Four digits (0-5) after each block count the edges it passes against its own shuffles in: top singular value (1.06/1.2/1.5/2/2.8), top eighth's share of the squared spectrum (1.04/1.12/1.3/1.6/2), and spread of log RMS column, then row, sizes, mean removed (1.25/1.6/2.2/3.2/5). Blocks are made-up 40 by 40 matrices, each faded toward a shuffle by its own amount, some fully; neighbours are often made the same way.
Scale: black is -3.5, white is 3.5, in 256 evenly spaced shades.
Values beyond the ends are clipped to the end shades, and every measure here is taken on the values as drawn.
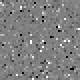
1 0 0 0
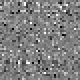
3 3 1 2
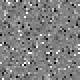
0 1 0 0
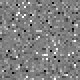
0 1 0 0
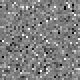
1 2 0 0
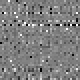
3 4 1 2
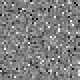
2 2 0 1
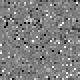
0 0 0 0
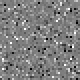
0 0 0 0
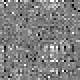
4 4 1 2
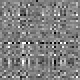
4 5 3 3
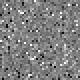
1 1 0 0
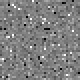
0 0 0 0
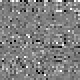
3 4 1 2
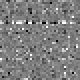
4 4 1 2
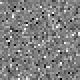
0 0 0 0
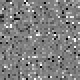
1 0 0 0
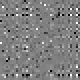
4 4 2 2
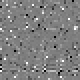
3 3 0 1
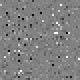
2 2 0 0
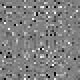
3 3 1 1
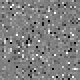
2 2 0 0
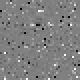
2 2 0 0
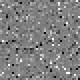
2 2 1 0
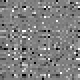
4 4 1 2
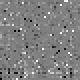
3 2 1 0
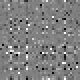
4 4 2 2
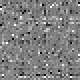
3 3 1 1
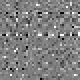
4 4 2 2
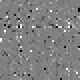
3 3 0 1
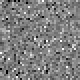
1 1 0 0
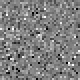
1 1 0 1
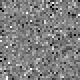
1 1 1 0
